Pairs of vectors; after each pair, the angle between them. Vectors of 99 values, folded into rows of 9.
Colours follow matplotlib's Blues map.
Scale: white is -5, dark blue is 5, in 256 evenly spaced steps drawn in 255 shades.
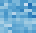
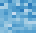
nearly parallel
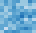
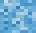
partly opposed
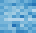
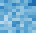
partly aligned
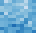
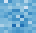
partly aligned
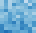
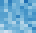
nearly opposite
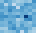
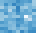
nearly opposite
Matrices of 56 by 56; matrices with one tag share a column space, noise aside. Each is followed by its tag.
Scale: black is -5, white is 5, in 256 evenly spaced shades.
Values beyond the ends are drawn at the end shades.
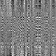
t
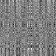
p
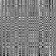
t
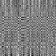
t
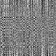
t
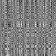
p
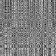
p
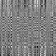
t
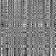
p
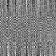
t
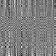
t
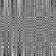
t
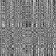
p
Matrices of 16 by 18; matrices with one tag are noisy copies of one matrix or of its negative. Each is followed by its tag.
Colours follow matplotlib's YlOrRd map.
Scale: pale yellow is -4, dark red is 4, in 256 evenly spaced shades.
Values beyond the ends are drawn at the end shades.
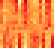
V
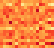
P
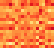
P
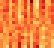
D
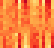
V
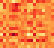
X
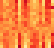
V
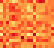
X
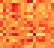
X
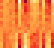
V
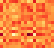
X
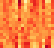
V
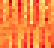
D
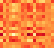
X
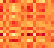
X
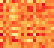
X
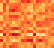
X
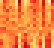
V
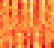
D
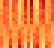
D
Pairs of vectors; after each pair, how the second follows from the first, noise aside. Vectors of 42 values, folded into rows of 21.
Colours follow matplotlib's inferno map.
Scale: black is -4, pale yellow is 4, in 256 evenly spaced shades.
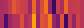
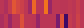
partly zeroed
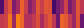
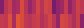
shrunk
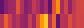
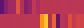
partly zeroed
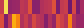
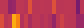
partly zeroed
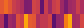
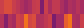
shrunk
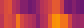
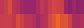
shrunk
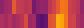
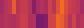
shrunk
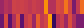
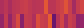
shrunk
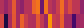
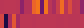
partly zeroed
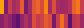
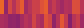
shrunk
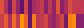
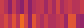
shrunk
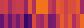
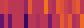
partly zeroed
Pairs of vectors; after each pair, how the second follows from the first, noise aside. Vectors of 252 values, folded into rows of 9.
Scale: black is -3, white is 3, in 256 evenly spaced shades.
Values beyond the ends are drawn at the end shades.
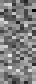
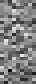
shuffled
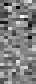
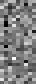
shuffled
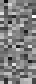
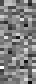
reversed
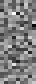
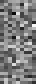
sign-scrambled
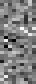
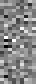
sign-scrambled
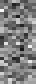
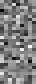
sign-scrambled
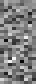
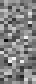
sign-scrambled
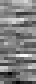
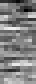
reversed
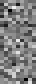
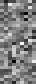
shuffled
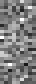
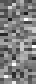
reversed
